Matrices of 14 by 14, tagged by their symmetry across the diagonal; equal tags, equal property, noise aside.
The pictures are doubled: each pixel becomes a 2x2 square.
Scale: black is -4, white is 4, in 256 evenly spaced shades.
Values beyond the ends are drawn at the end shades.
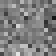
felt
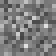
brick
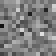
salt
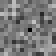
brick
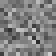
salt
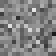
salt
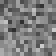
salt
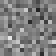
felt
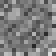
brick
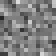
felt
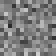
felt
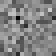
brick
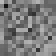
brick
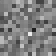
felt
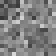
brick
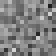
brick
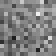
felt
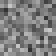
felt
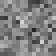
salt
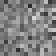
salt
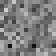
salt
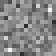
brick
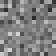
felt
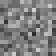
salt
